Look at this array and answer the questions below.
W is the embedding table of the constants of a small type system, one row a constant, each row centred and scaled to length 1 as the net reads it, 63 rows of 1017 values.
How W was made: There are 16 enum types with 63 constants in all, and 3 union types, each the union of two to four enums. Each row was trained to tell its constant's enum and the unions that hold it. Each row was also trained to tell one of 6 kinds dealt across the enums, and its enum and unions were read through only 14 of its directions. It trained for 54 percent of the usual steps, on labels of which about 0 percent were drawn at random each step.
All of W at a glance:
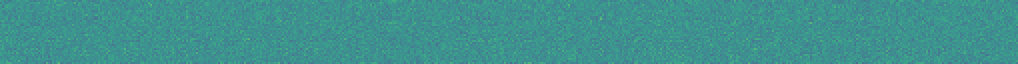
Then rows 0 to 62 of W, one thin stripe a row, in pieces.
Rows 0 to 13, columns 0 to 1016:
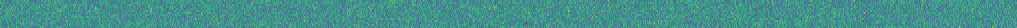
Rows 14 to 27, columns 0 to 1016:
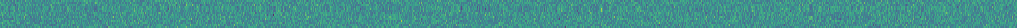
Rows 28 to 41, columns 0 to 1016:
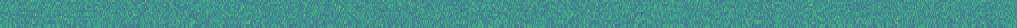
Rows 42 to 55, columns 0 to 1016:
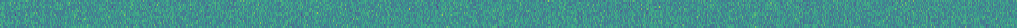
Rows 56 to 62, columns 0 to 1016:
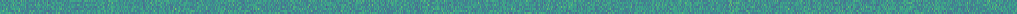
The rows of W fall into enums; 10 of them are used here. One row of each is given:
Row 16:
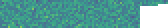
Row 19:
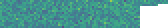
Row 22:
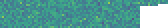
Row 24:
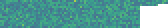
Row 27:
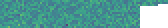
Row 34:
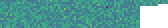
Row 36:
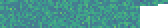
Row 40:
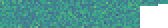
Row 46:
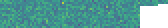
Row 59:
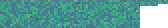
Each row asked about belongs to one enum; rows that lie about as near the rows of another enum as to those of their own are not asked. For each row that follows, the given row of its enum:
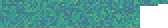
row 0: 46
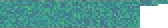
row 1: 46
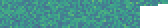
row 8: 24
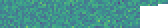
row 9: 27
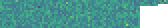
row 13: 36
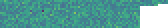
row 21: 46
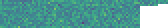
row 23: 46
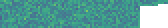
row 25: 36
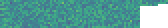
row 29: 36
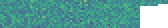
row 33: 59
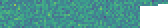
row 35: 16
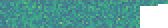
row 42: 34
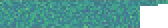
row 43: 24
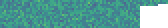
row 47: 22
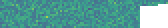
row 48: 16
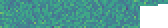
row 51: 36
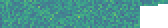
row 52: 36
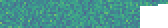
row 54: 16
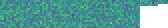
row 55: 16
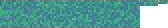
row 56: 22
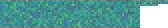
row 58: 27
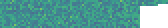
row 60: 46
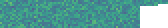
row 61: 16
